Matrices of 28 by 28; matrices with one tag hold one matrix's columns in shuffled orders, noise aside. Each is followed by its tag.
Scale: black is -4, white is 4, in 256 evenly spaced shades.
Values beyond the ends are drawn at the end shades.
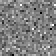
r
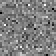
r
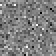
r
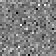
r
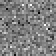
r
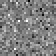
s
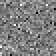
r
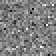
r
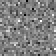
s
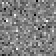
s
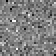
s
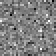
s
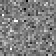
s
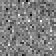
s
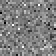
r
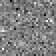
s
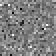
r
